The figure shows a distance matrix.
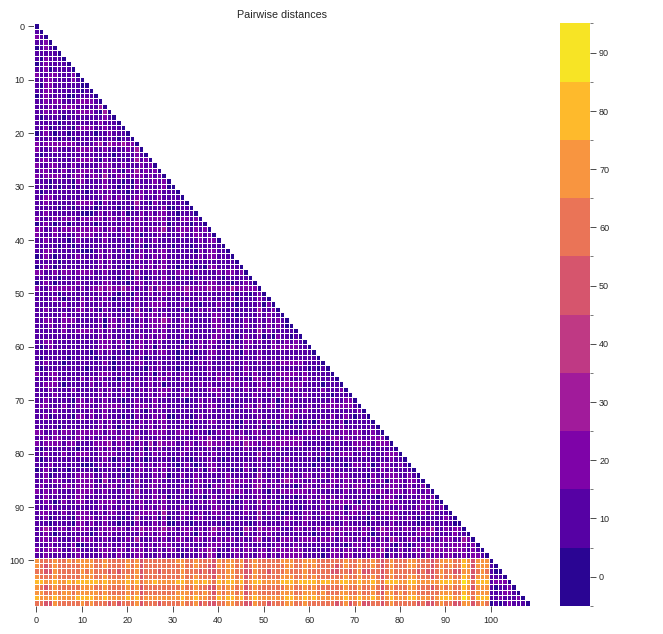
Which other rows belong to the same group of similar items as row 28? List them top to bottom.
0, 1, 2, 3, 4, 5, 6, 7, 8, 9, 10, 11, 12, 13, 14, 15, 16, 17, 18, 19, 20, 21, 22, 23, 24, 25, 26, 27, 29, 30, 31, 32, 33, 34, 35, 36, 37, 38, 39, 40, 41, 42, 43, 44, 45, 46, 47, 48, 49, 50, 51, 52, 53, 54, 55, 56, 57, 58, 59, 60, 61, 62, 63, 64, 65, 66, 67, 68, 69, 70, 71, 72, 73, 74, 75, 76, 77, 78, 79, 80, 81, 82, 83, 84, 85, 86, 87, 88, 89, 90, 91, 92, 93, 94, 95, 96, 97, 98, 99
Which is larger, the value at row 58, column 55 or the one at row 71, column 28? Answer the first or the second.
the second
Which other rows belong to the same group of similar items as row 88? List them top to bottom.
0, 1, 2, 3, 4, 5, 6, 7, 8, 9, 10, 11, 12, 13, 14, 15, 16, 17, 18, 19, 20, 21, 22, 23, 24, 25, 26, 27, 28, 29, 30, 31, 32, 33, 34, 35, 36, 37, 38, 39, 40, 41, 42, 43, 44, 45, 46, 47, 48, 49, 50, 51, 52, 53, 54, 55, 56, 57, 58, 59, 60, 61, 62, 63, 64, 65, 66, 67, 68, 69, 70, 71, 72, 73, 74, 75, 76, 77, 78, 79, 80, 81, 82, 83, 84, 85, 86, 87, 89, 90, 91, 92, 93, 94, 95, 96, 97, 98, 99
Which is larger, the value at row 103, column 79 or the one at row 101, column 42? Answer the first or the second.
the second
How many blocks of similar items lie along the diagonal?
2
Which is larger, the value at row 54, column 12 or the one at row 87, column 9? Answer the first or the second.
the second
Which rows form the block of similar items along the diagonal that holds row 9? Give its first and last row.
0 to 99
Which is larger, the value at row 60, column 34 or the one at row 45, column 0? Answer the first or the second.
the first
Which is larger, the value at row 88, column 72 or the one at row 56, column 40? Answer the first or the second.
the second
